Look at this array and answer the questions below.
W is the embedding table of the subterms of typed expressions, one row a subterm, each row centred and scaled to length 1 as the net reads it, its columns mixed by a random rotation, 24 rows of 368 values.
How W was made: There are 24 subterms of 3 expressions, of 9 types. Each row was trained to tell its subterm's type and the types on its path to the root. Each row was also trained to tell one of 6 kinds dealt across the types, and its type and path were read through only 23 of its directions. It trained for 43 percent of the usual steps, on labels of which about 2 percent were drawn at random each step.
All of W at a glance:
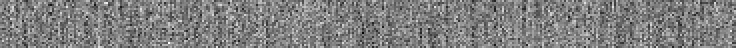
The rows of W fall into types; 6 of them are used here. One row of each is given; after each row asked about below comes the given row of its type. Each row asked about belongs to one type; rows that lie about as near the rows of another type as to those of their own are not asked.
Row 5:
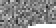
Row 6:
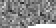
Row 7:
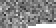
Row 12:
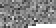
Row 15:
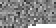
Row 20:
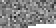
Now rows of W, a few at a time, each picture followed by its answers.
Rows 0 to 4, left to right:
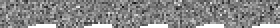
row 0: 20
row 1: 6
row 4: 12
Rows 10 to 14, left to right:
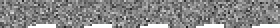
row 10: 7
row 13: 12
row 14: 6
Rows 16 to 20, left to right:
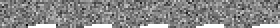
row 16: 6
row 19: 15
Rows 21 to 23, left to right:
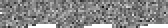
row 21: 12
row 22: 20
